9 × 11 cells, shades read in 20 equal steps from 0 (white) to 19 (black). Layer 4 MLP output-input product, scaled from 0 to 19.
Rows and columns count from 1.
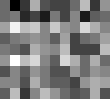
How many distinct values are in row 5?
8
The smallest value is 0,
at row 6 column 2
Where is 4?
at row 3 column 4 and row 3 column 6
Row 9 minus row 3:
5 4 10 5 -4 4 3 4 9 0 4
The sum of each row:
131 141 65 109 109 74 114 106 109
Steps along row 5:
up up down up up down up same same down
